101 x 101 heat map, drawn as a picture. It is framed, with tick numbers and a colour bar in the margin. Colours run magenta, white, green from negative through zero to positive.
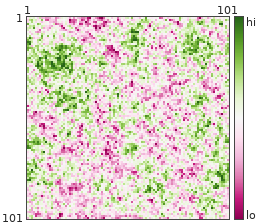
Mirror symmetry: none. Seam: none. Ninth with the highest average: top left. Grain: blotchy. Odd rows or columns: none. Histogram: bell-shaped. Slope: none. Average level on the scale: 50%.
